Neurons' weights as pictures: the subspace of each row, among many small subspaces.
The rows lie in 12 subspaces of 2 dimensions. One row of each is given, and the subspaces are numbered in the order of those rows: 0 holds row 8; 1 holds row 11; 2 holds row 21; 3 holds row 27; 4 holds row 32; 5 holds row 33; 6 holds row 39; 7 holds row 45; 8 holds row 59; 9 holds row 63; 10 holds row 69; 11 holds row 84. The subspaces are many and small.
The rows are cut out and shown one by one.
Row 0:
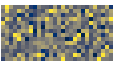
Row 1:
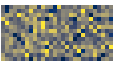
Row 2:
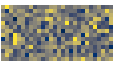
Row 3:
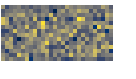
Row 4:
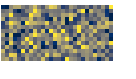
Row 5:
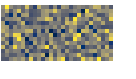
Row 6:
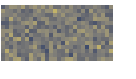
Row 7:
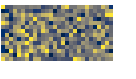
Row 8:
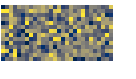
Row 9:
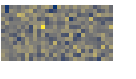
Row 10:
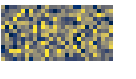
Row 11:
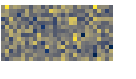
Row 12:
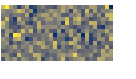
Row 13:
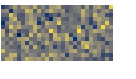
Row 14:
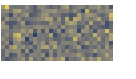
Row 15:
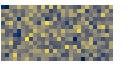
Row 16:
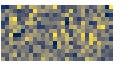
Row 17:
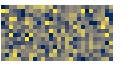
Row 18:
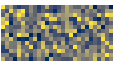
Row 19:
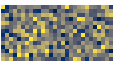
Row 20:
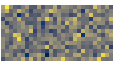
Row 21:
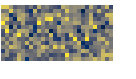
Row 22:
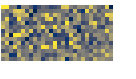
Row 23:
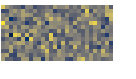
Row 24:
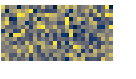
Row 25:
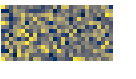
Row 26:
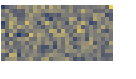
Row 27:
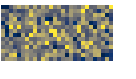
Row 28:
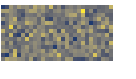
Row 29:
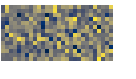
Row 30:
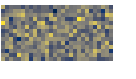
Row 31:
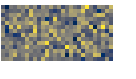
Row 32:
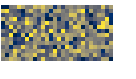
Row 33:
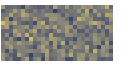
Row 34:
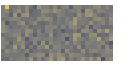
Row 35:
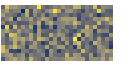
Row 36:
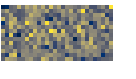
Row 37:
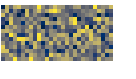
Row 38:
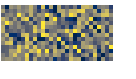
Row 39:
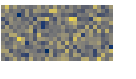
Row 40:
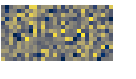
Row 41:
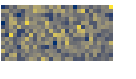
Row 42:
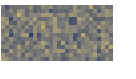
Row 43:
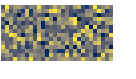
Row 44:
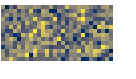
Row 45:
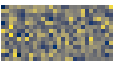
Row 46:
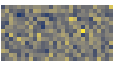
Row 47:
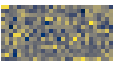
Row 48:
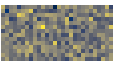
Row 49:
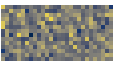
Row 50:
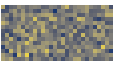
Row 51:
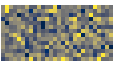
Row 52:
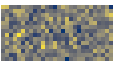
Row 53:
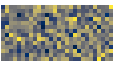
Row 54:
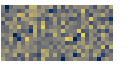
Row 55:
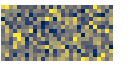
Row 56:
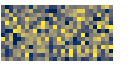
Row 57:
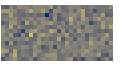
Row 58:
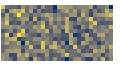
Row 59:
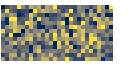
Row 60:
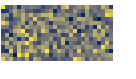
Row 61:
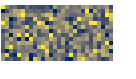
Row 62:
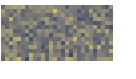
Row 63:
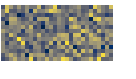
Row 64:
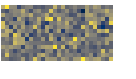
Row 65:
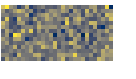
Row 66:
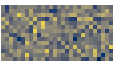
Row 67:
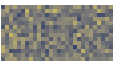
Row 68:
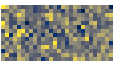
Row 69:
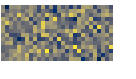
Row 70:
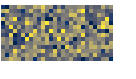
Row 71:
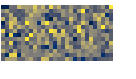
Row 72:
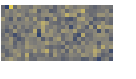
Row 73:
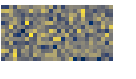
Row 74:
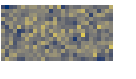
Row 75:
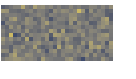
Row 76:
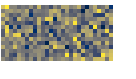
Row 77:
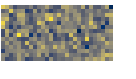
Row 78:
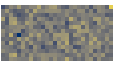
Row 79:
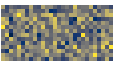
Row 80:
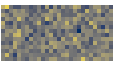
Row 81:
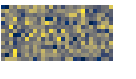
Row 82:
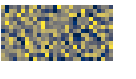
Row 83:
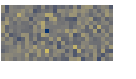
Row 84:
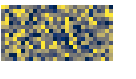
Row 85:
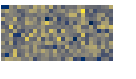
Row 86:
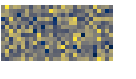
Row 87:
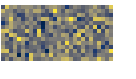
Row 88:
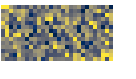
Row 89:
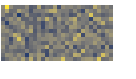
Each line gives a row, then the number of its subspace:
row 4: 11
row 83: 10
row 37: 3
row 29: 10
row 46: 6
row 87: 7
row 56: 5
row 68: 1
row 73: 0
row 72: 7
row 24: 8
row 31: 3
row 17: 4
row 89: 9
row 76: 3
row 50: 0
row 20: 9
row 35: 2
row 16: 8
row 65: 8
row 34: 11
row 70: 4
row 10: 2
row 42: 1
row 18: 3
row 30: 4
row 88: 3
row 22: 9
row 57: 0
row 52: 11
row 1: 9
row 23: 5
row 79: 1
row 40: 8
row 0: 8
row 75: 5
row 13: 2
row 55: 6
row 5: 11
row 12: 8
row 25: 0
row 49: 2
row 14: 11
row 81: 7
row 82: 11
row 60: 0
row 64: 4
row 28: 7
